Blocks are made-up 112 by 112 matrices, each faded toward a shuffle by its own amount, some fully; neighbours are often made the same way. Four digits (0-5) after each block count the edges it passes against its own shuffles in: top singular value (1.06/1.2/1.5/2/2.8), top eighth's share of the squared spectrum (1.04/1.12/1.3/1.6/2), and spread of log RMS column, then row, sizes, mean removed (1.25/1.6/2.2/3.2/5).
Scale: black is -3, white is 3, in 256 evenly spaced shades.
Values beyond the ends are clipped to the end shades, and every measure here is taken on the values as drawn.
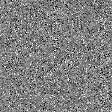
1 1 2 0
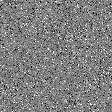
0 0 0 0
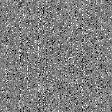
1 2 3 0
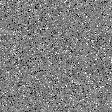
0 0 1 0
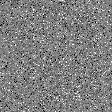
1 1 2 0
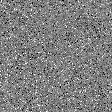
0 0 0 0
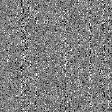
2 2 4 0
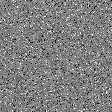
0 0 0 0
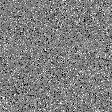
0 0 0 0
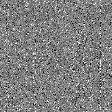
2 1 2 0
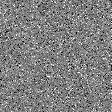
0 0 1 0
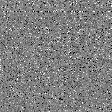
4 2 1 2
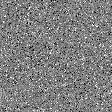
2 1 0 0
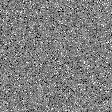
1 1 0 0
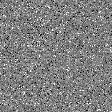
3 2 0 1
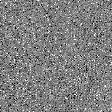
3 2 1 1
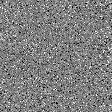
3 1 0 0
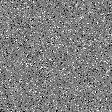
1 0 0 0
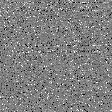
3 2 0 1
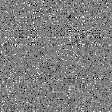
4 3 1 2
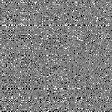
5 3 2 3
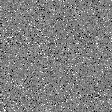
3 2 0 1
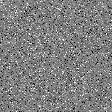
3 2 0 1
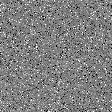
2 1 0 0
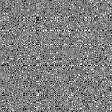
5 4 2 3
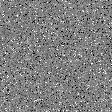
2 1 0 0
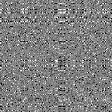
5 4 2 3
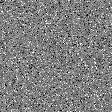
1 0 0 0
